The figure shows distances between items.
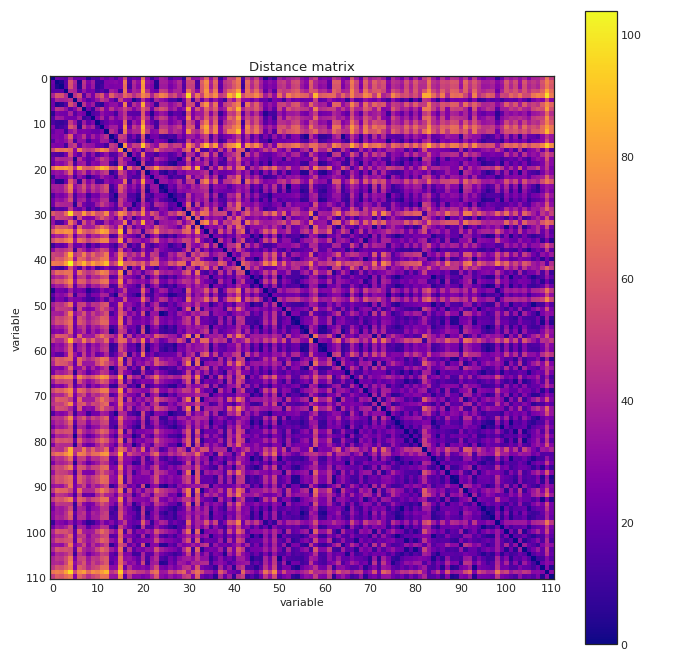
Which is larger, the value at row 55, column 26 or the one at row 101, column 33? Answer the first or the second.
the second
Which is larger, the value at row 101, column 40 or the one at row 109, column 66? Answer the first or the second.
the second
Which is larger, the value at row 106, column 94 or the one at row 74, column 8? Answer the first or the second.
the first
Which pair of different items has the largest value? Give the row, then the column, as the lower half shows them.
41, 4
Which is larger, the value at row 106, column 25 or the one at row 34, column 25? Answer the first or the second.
the second
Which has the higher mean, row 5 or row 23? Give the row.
23
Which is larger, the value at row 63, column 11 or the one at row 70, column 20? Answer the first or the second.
the first
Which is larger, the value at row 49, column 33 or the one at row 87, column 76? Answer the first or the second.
the first
